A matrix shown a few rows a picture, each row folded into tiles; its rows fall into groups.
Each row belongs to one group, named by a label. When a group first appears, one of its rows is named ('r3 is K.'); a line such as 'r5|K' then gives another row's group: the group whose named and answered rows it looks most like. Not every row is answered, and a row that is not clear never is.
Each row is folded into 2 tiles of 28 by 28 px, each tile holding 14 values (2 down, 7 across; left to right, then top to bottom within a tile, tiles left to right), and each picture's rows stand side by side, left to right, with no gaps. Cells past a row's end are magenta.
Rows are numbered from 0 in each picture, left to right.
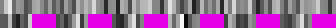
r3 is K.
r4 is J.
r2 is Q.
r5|Q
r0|K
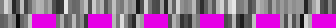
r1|Q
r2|K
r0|K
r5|K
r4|K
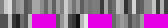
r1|K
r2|K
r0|K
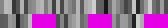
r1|Q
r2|K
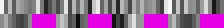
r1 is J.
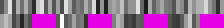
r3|Q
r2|J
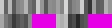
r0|J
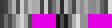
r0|Q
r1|Q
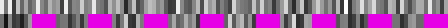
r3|Q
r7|Q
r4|Q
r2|K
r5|K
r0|J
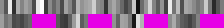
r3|J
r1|Q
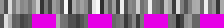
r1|J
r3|Q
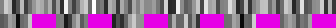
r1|Q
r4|K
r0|K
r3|Q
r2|Q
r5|K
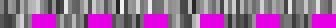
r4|J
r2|J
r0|Q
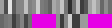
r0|J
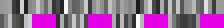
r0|K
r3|J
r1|Q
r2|K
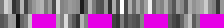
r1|K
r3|Q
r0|K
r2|J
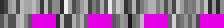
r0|Q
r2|K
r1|Q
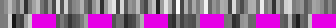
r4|Q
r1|J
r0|K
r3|J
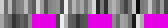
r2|K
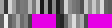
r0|Q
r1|Q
